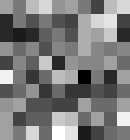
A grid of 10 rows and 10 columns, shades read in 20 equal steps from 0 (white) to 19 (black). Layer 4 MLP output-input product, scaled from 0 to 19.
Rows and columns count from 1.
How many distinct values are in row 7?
5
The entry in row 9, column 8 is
7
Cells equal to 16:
6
